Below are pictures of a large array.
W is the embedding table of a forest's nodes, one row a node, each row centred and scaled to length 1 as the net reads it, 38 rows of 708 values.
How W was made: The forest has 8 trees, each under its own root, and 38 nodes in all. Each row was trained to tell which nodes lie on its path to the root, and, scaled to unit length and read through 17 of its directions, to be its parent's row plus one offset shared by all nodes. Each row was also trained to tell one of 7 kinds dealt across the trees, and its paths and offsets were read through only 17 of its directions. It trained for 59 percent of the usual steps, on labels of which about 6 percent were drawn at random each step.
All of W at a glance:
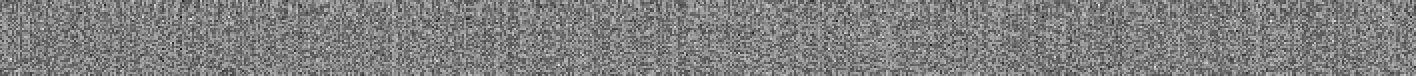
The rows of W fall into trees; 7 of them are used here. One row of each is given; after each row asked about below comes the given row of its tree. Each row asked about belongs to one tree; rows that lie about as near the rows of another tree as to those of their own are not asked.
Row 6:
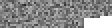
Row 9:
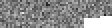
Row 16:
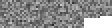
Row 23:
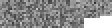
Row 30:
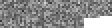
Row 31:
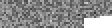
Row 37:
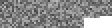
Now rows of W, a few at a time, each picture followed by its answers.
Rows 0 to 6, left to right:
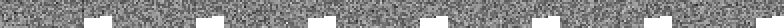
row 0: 16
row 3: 6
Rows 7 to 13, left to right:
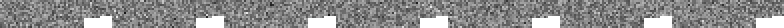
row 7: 30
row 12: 23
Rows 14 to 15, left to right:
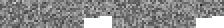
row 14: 37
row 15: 30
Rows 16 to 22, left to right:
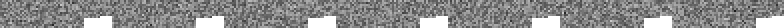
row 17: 16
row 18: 9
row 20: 30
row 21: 9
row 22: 31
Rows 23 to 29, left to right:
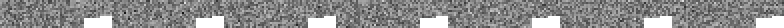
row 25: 30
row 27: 37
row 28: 9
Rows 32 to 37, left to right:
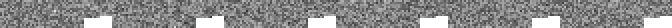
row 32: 9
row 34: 6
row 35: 37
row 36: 9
